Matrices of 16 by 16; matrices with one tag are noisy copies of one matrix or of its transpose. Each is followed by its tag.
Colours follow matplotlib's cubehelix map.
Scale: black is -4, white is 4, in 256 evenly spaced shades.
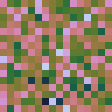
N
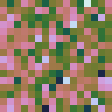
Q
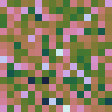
N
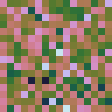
N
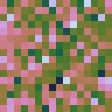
Q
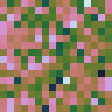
Q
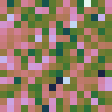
Q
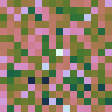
N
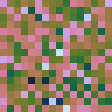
N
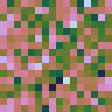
Q
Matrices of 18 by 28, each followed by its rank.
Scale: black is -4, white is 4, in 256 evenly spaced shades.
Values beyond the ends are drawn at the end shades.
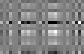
one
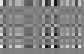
one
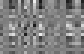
two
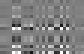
one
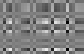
one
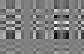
one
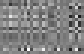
two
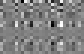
two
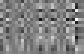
two
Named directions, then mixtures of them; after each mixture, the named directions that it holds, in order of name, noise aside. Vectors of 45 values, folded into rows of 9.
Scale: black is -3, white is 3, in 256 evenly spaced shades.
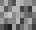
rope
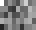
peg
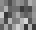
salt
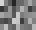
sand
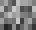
rope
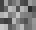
peg, sand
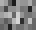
rope, sand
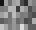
peg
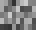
peg, rope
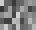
sand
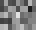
peg, sand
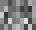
salt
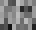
rope, salt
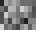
peg, salt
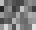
rope, sand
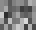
salt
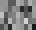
rope, salt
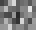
rope, sand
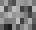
rope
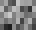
rope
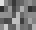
sand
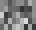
salt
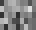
salt, sand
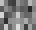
salt, sand
